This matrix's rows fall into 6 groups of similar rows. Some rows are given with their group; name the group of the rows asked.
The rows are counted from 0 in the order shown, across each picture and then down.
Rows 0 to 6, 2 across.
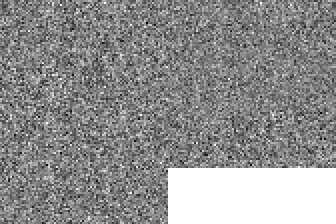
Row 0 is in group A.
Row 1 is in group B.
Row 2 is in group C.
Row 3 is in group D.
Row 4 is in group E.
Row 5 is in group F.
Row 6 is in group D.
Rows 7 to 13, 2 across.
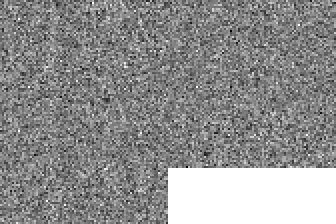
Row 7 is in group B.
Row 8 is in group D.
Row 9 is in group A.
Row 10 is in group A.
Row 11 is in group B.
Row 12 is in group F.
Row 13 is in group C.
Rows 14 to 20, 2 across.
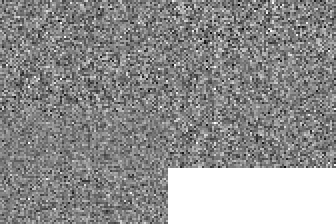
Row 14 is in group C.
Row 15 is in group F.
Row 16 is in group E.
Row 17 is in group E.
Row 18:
A
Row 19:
E
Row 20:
A
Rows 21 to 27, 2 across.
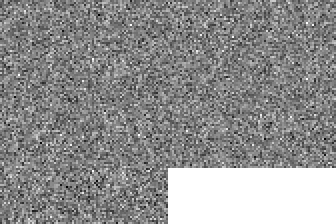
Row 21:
D
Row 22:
C
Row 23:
B
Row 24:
C
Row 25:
C
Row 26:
B
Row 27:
B
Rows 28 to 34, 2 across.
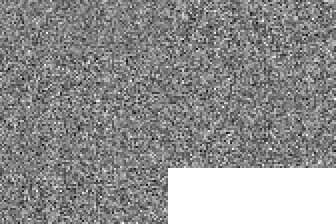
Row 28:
C
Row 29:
E
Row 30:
D
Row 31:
C
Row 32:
F
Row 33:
C
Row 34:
F
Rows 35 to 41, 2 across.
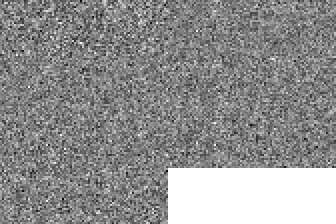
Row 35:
C
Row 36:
A
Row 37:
A
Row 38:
D
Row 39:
C
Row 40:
E
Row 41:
D
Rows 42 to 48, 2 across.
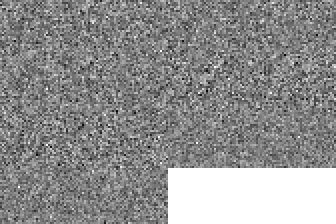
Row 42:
E
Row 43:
E
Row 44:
E
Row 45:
C
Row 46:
F
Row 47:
A
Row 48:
B
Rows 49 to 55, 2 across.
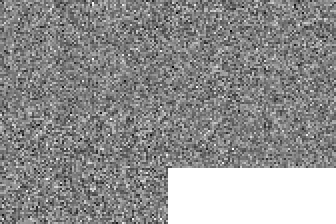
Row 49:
B
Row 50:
D
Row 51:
B
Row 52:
A
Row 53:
C
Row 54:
C
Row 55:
E
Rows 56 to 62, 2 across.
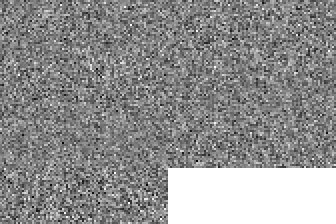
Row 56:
A
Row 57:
A
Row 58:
B
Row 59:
E
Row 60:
D
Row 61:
E
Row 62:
F
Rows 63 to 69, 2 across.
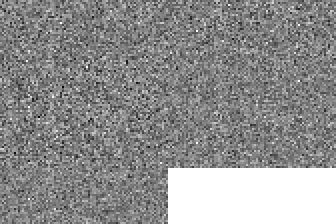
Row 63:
C
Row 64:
A
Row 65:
D
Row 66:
D
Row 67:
E
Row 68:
A
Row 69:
A
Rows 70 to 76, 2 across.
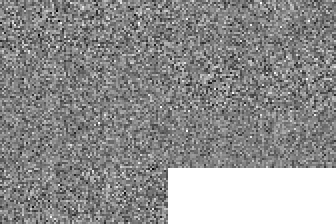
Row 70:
C
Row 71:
B
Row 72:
F
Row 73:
C
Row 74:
F
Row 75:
B
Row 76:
B
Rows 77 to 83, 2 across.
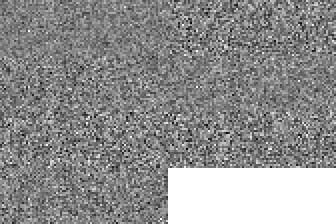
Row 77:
A
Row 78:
C
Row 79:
F
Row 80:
A
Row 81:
D
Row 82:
C
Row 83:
E
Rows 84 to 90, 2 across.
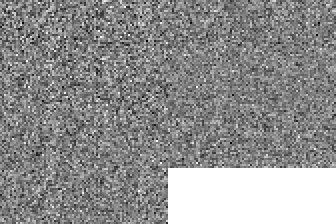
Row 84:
C
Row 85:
C
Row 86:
D
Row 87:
A
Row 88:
F
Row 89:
D
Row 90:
C
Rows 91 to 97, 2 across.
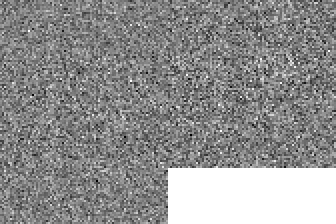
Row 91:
A
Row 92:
B
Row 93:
F
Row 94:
B
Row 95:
B
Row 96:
D
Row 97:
D
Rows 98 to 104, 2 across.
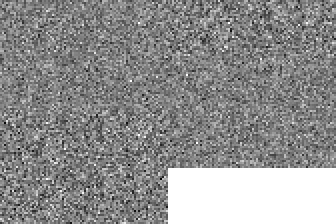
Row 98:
C
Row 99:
C
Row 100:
D
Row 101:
B
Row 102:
C
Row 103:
A
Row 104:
C
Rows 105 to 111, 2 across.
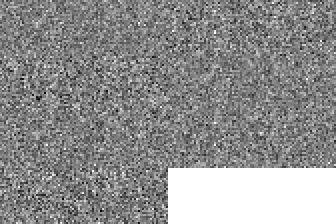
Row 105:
C
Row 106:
E
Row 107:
F
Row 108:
C
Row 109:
C
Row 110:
E
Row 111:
B
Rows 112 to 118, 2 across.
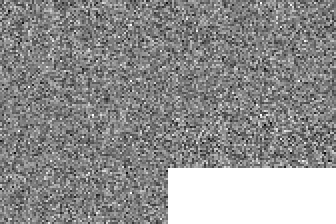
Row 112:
D
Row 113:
B
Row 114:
A
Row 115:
D
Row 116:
B
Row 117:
B
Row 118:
D
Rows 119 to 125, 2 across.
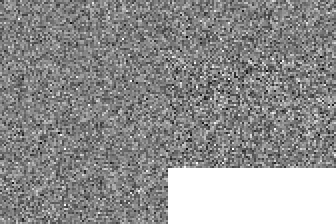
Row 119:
B
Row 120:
C
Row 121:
D
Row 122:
F
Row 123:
C
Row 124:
C
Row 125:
C
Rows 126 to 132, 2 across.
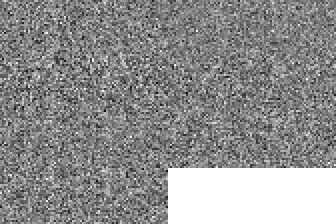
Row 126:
F
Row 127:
A
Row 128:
B
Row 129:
C
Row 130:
D
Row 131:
E
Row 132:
D
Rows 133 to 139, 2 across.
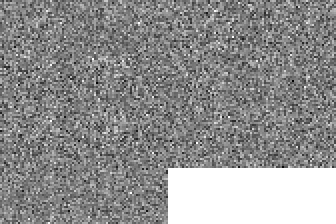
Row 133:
C
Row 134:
C
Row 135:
B
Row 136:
B
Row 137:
B
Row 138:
A
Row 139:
D
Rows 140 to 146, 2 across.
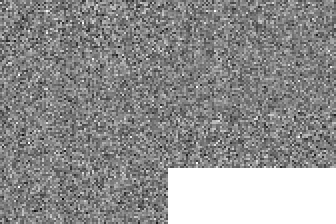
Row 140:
E
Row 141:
E
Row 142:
B
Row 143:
A
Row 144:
A
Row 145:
D
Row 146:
B
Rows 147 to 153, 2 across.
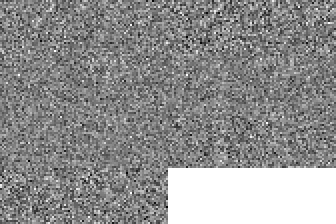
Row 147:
C
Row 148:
C
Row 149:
B
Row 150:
B
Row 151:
A
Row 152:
F
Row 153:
D
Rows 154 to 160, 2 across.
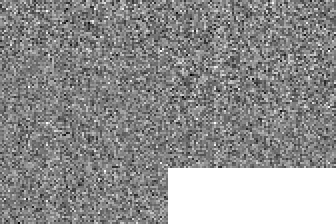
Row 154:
E
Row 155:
F
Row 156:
A
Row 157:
E
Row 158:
E
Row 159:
E
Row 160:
F
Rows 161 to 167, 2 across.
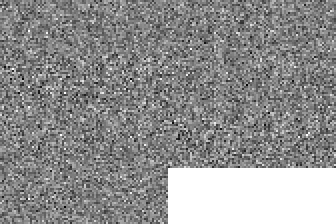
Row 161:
E
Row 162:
F
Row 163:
C
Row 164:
B
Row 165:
C
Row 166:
C
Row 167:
A
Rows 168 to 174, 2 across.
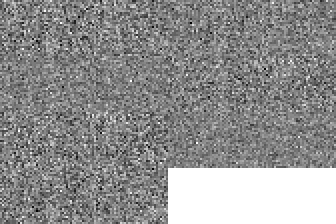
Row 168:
F
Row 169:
F
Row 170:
D
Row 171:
B
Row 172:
B
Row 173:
A
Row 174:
F
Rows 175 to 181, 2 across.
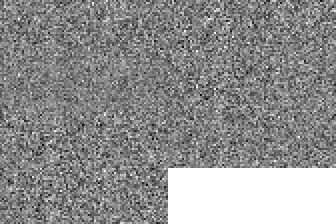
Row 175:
B
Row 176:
C
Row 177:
B
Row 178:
F
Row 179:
F
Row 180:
D
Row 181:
F
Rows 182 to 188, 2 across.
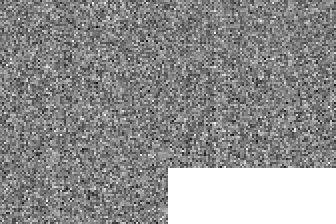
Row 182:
B
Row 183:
E
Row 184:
E
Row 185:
E
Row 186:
F
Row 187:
E
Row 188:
E
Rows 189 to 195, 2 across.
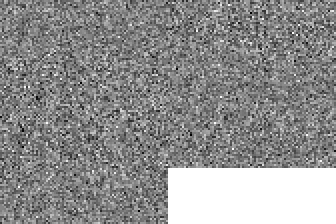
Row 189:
D
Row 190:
A
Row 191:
F
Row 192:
D
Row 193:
E
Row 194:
C
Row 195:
B
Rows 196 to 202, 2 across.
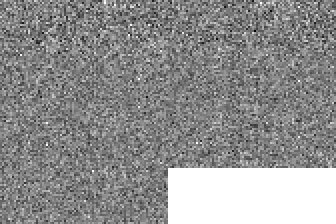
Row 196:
F
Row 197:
B
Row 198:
C
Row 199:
A
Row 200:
E
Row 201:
A
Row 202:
B
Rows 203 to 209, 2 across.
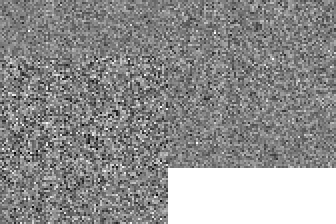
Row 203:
A
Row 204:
E
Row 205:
E
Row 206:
F
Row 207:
E
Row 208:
A
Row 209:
F
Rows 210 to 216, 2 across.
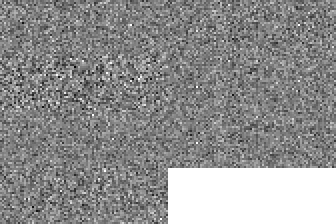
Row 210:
D
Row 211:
A
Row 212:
C
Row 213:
A
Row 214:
B
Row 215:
A
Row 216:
F
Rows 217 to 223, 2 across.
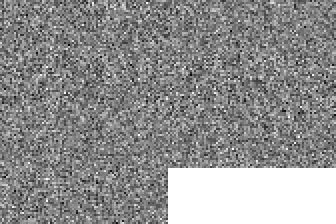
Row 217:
B
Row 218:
D
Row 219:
C
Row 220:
E
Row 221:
C
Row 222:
D
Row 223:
E
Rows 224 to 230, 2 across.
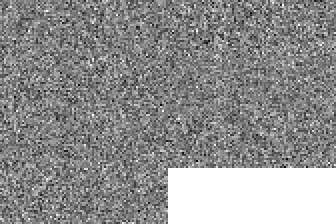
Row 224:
E
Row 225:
F
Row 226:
B
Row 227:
A
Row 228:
B
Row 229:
E
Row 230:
C
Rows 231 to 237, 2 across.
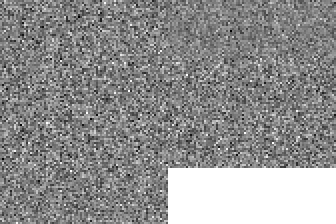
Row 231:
F
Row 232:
D
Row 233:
A
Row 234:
B
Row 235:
E
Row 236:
D
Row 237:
C
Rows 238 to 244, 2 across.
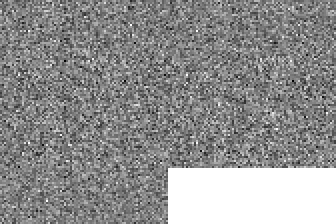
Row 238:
A
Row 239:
A
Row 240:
B
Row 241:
B
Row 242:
F
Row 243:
F
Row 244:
E
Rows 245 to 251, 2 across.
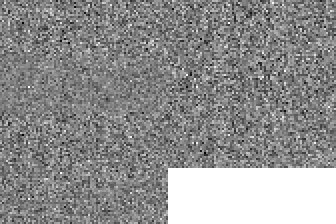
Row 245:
D
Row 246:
F
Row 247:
A
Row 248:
E
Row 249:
D
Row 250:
F
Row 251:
A
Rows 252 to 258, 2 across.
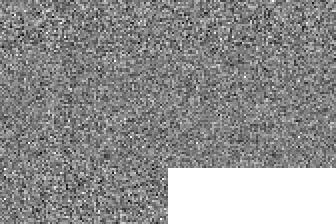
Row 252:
C
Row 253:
C
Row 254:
F
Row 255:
D
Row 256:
A
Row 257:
A
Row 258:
F
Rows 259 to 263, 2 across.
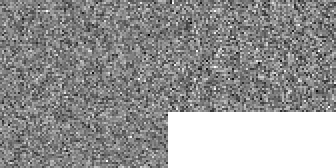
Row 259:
E
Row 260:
D
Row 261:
C
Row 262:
E
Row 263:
D
